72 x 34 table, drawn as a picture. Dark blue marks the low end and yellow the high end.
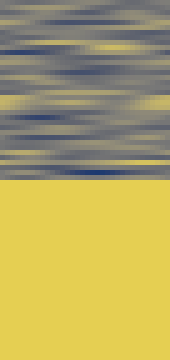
The table splits into 2 rows of 1 panel. Panel 1,1: middling, streaked across, strong in contrast. Panel 2,1: very high, flat.
